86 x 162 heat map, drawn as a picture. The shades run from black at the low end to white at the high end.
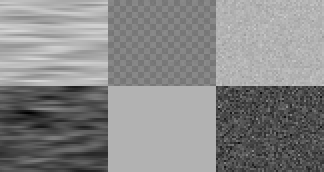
It is made of 2 by 3 panels. Panel 1,1: high, streaked across. Panel 1,2: middling, checkered, faint in contrast. Panel 1,3: high, fine-grained, faint in contrast. Panel 2,1: low, streaked across. Panel 2,2: high, flat. Panel 2,3: low, fine-grained.
